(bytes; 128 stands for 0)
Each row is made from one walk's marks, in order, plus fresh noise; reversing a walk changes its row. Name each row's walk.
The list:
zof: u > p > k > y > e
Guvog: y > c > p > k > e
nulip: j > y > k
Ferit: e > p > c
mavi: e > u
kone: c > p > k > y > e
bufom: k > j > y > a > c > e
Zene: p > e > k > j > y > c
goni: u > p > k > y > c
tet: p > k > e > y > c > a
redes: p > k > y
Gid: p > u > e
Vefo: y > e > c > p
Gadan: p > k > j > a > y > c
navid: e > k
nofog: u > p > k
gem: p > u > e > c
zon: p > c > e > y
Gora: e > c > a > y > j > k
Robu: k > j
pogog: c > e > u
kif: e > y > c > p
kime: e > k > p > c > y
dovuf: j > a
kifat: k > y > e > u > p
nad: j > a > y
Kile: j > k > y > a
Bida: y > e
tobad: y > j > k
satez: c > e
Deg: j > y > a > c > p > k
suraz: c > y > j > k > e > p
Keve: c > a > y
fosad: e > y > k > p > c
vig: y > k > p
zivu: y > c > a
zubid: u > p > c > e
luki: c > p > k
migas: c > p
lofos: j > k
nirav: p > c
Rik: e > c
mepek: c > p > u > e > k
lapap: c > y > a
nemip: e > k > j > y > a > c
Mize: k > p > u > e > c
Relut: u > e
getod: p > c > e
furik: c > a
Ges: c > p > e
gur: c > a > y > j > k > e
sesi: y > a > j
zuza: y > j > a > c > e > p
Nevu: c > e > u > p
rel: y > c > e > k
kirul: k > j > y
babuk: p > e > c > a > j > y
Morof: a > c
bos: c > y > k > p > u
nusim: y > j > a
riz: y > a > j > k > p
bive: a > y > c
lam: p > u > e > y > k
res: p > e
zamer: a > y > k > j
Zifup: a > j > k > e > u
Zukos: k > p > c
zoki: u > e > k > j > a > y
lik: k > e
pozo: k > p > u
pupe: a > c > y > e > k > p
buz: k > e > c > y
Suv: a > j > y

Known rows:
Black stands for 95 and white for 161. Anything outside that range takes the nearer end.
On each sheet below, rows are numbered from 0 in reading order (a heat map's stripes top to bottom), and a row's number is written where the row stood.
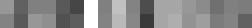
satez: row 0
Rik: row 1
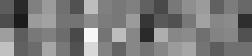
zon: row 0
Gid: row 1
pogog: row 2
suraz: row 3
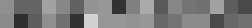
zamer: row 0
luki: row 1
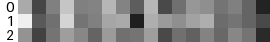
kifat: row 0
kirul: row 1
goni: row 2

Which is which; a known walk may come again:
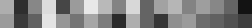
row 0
lik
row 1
vig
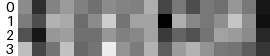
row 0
nofog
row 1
mavi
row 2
Gid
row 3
buz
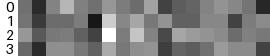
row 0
lam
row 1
migas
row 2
satez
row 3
gem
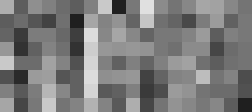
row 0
dovuf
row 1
Morof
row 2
Ges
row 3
luki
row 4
suraz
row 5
Ferit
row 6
Vefo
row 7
kifat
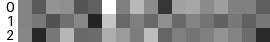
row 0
Rik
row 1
Keve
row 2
Mize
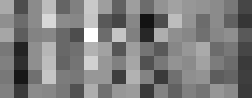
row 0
nemip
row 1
Bida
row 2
pogog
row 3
Zene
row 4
kime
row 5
redes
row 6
zubid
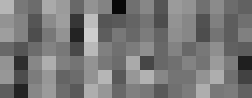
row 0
nusim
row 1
zivu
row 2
lapap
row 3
pupe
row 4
zof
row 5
Zifup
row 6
babuk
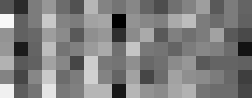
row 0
zon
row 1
nulip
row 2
zamer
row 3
pozo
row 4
bos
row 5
fosad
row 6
kirul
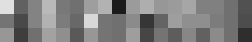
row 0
Kile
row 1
kif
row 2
goni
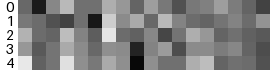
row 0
tet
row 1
furik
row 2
rel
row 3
riz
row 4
tobad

